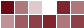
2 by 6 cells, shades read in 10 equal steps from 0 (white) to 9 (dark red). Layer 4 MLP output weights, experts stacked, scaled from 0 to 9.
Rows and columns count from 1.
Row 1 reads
9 5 2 0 8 5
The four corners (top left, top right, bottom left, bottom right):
9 5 4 7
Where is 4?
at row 2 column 1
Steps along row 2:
up up up down up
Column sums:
13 11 9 8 13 12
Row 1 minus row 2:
5 -1 -5 -8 3 -2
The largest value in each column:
9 6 7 8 8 7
